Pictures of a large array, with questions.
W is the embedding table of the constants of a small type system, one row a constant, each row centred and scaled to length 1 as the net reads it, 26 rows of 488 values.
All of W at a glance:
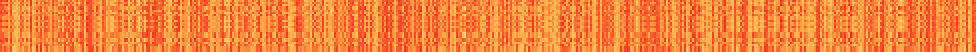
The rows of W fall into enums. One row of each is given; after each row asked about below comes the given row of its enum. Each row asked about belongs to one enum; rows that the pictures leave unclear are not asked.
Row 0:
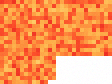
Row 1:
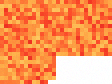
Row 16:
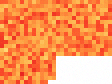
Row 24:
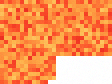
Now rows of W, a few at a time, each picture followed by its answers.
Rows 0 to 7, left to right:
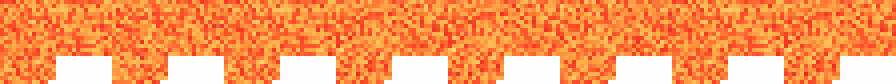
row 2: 0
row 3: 16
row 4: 16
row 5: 24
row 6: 0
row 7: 16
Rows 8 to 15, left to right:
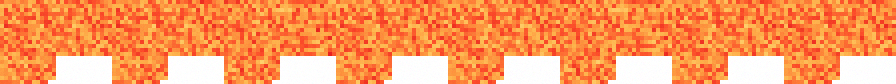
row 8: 1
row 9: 1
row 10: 0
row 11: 1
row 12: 1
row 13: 0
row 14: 1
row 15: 1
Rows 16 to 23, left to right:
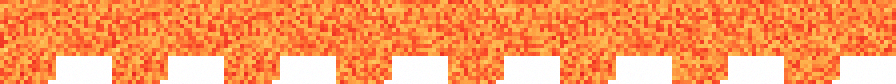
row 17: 16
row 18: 16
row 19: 0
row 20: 0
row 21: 16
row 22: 1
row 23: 24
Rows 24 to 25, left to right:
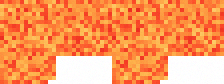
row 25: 24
